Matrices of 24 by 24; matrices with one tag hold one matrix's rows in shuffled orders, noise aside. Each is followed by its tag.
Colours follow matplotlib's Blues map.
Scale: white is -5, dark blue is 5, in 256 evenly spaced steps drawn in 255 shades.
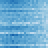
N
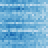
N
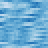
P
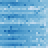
N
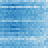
N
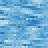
P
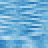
P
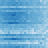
N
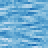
P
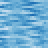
P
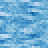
P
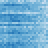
N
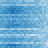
N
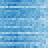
N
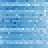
N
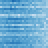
N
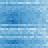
N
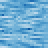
P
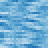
P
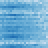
N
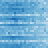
N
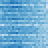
N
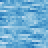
P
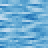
P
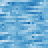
P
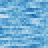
P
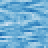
P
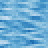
P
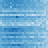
N
